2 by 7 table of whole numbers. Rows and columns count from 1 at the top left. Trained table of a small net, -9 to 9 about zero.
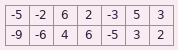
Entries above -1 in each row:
4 4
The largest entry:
6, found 2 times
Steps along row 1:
up up down down up down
